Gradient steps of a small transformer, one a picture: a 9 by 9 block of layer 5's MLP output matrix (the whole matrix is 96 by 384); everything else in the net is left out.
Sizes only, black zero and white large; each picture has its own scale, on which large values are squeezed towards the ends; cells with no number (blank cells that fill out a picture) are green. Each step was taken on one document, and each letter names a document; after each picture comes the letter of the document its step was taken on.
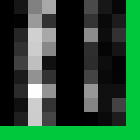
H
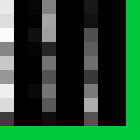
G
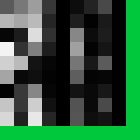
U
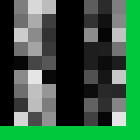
H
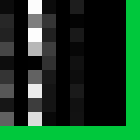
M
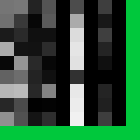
U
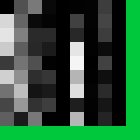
U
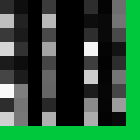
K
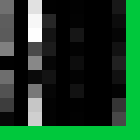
M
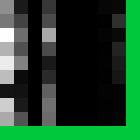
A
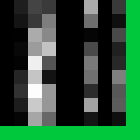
H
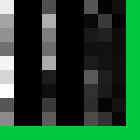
G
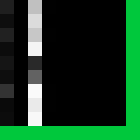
M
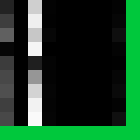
M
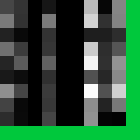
K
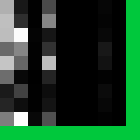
A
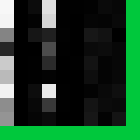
G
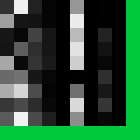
U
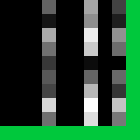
K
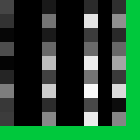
K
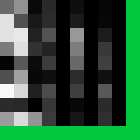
U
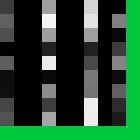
K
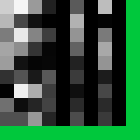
U
